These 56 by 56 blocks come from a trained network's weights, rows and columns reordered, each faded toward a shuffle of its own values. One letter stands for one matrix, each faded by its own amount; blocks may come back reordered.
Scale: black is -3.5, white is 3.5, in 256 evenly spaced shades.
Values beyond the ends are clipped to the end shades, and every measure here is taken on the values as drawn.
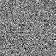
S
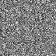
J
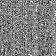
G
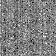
G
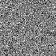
S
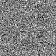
J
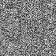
J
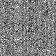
G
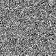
S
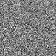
J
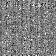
G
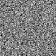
J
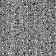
G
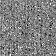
G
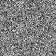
S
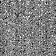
G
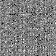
G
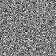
S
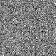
J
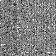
G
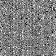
G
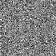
J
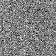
S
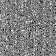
G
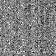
G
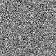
J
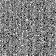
G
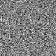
J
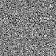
J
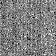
G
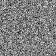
S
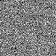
S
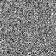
J
